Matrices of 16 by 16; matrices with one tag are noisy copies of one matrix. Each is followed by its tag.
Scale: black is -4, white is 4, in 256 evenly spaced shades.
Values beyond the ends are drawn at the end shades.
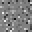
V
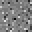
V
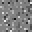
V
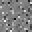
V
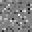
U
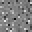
V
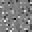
V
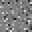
V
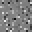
V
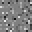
V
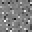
V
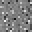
V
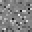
U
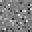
U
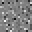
V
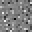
V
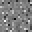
V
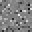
U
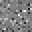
U
